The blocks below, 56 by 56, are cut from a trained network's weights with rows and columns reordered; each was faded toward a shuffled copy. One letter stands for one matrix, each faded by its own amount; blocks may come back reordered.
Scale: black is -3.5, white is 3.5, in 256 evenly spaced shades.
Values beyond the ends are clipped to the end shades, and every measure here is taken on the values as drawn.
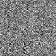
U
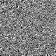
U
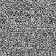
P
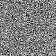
U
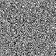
U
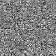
U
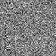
U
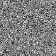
U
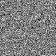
U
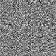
P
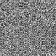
P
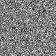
U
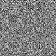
P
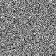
U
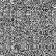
P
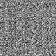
P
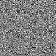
U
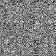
P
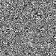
U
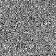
U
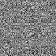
P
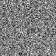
U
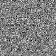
U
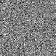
U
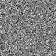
U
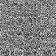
P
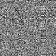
P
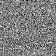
U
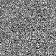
U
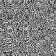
P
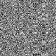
U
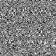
U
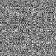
P
